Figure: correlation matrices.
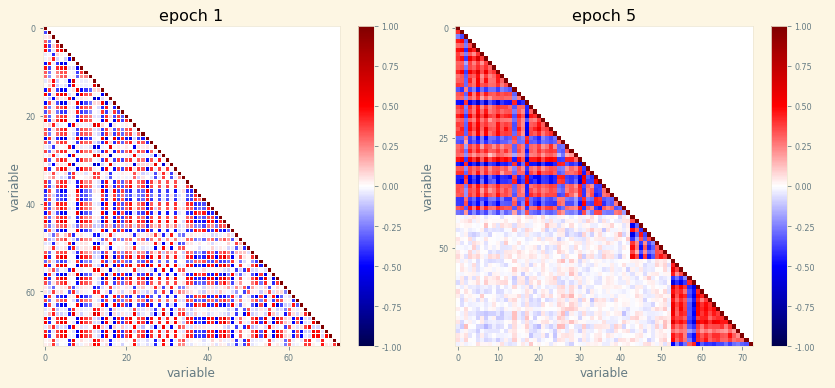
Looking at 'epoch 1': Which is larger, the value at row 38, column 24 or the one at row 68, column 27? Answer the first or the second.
the first
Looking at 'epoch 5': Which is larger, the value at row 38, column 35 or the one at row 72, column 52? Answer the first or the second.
the second
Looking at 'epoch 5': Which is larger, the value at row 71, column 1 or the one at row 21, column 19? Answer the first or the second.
the second
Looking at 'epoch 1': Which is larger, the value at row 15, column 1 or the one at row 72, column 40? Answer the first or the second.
the second
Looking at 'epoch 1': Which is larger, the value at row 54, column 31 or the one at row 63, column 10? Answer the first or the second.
the first
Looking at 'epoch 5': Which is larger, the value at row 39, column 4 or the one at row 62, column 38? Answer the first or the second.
the second
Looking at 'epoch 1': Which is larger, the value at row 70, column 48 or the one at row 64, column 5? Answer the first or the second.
the first
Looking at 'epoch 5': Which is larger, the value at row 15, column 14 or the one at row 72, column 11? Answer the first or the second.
the second
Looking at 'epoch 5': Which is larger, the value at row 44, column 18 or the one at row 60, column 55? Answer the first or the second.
the second
